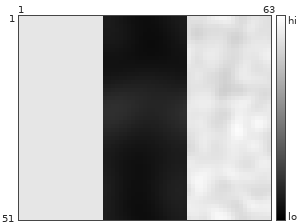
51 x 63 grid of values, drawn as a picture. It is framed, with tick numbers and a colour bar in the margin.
The table splits into one row of 3 panels. Panel 1,1: very high, flat. Panel 1,2: very low, smooth, faint in contrast. Panel 1,3: very high, blotchy, faint in contrast.
